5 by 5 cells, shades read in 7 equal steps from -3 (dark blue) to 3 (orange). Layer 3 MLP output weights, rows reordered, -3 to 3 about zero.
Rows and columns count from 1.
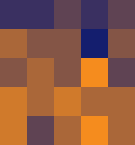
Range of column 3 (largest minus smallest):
3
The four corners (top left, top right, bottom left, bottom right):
-2 -1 2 1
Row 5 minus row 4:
0 -2 -1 2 0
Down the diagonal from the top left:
-2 0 0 1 1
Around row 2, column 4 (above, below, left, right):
-2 3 0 0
